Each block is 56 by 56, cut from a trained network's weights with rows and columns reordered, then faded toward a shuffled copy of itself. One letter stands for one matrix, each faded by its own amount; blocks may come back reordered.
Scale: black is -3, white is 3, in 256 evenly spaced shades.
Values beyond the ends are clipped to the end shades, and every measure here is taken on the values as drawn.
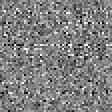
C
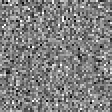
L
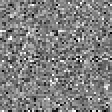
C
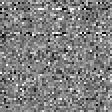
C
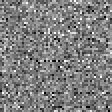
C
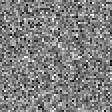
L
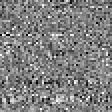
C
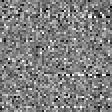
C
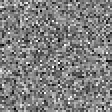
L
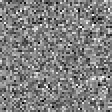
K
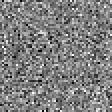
K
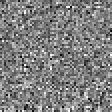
K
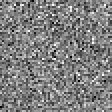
L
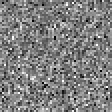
L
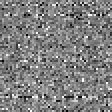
C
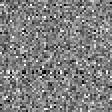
C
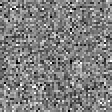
L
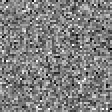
L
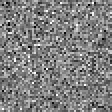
L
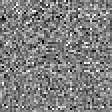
K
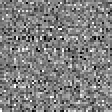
C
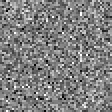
L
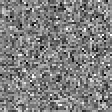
L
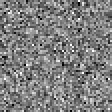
L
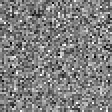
L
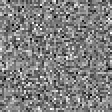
L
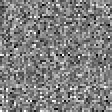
K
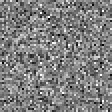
L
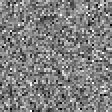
L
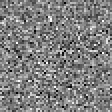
K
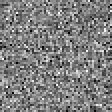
K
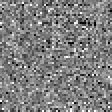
C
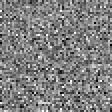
L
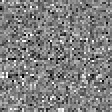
C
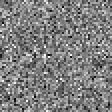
L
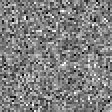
L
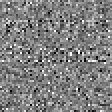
C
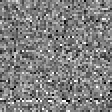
C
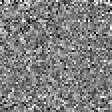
K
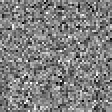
L
